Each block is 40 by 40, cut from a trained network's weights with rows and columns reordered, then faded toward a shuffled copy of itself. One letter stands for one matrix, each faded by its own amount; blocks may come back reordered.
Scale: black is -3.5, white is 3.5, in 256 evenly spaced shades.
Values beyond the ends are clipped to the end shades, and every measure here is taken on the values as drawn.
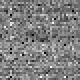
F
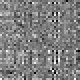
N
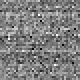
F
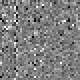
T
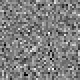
T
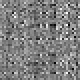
N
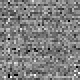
F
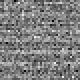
F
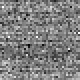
F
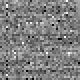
F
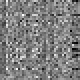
N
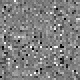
T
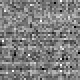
F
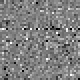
T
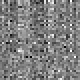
N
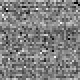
F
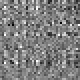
N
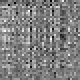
N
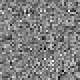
T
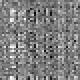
N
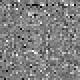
T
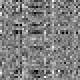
N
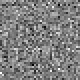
T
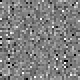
T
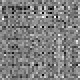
N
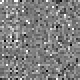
T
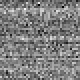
F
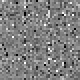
T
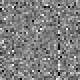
T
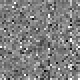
T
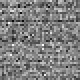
F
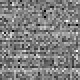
F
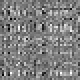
N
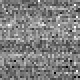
F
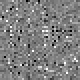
T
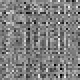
N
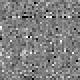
T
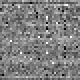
F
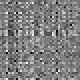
N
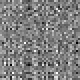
N
